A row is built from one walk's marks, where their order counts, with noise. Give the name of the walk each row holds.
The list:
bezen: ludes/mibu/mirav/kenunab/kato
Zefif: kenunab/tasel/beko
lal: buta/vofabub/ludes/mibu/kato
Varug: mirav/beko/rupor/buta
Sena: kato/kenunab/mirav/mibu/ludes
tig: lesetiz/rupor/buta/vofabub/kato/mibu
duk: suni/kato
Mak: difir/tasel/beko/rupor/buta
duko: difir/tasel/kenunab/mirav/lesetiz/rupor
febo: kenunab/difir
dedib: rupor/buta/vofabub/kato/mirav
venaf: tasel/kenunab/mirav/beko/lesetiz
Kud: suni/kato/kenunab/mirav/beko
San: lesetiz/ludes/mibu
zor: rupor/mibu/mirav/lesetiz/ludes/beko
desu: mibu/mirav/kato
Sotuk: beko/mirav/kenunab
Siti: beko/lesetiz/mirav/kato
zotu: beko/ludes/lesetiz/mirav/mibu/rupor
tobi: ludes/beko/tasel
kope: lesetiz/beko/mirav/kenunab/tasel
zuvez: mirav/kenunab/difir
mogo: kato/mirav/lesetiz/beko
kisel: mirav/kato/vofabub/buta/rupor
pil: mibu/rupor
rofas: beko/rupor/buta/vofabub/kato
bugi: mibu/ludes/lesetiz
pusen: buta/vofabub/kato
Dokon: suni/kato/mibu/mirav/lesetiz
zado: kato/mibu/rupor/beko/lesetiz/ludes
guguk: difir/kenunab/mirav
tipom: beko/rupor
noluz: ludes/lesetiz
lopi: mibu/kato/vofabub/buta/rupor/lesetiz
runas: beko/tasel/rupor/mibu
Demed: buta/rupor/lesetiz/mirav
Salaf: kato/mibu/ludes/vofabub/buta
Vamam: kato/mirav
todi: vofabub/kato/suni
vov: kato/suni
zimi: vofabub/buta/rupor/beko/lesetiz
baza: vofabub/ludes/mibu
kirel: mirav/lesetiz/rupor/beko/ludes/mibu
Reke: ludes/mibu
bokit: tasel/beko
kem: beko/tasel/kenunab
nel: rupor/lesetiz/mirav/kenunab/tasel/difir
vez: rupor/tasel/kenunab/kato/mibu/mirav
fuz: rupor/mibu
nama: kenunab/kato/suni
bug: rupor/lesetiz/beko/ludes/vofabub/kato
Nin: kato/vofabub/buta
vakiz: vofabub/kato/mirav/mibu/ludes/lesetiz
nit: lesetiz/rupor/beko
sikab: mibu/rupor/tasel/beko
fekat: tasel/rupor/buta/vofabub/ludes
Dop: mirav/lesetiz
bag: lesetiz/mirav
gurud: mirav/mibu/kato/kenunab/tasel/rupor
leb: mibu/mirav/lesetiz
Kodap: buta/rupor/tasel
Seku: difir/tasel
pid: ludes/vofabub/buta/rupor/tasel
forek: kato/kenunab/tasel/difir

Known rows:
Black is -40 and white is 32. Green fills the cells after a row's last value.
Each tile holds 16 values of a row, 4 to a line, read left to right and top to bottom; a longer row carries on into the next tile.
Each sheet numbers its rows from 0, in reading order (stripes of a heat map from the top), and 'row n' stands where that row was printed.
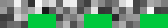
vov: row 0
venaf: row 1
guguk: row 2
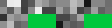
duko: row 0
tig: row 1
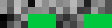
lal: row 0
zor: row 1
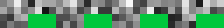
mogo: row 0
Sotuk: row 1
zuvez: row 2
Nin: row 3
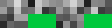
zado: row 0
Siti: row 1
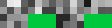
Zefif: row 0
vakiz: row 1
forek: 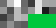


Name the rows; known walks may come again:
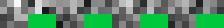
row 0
Sena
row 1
bug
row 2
vez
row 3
sikab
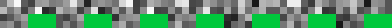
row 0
zuvez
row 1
Dop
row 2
guguk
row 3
Mak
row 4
vakiz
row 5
venaf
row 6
rofas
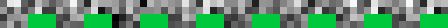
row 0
Zefif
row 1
mogo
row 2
lal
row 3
Dokon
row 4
fuz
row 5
kirel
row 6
nama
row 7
Vamam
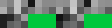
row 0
Demed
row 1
Kodap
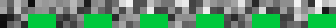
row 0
zimi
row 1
zor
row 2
febo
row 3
Seku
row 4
Varug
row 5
vov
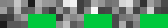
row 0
lopi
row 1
duko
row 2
kem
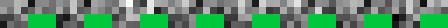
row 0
tig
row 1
dedib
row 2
forek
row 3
leb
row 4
Salaf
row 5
Sotuk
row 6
nit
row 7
pusen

